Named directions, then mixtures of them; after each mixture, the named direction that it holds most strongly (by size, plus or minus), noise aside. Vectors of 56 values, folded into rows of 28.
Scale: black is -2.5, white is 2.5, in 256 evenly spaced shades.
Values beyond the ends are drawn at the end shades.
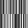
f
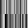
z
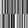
f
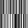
f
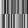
z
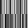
z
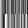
z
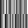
z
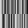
f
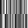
z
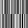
f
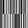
f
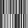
f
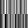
z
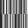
f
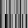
z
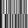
z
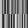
f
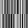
f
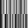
z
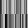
z
